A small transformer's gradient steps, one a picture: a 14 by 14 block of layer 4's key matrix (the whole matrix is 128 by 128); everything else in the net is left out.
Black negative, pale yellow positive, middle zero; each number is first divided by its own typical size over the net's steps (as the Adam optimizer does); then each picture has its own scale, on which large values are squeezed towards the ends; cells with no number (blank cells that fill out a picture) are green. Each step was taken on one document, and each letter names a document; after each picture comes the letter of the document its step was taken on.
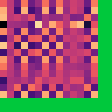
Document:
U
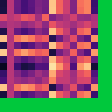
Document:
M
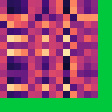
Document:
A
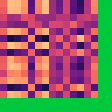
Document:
M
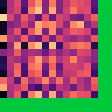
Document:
U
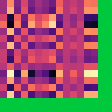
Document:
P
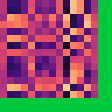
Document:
A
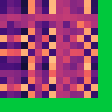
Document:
M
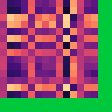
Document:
A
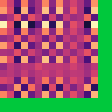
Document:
U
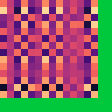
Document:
U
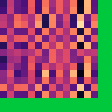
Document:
A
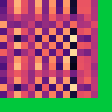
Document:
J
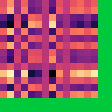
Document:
P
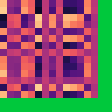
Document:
A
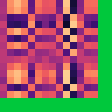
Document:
J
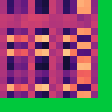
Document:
M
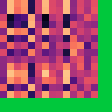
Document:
J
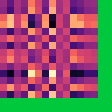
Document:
P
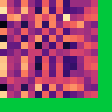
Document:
A
